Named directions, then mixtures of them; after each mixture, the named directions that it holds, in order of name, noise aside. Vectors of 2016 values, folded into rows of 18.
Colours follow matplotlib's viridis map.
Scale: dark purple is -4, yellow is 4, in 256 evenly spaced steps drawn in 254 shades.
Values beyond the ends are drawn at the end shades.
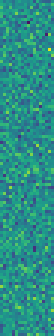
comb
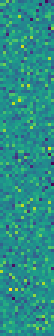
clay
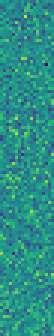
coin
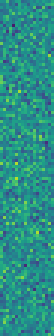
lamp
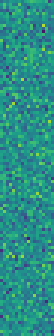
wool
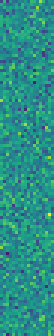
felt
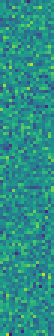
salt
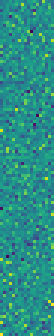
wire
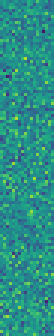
coin, wool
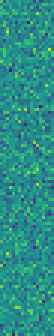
comb, felt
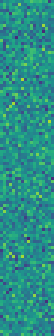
wool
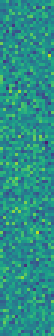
lamp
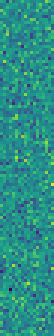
clay, coin, lamp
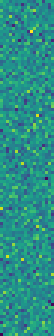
coin, wire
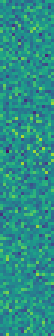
coin, salt, wire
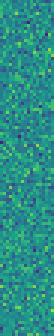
comb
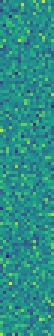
comb, felt, wire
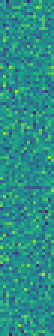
felt, salt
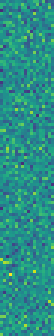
clay, wire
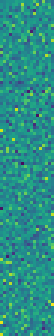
wire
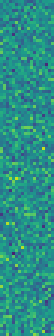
coin, lamp, salt
